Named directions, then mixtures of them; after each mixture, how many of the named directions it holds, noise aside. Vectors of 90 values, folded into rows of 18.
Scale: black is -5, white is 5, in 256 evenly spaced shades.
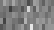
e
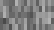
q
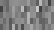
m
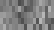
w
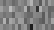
three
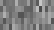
three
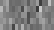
one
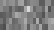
two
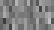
two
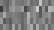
two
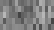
two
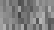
two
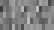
one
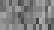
one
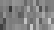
three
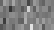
one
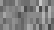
three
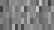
one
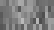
two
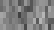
one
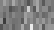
one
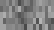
one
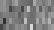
two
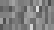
three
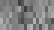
one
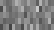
two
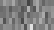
two
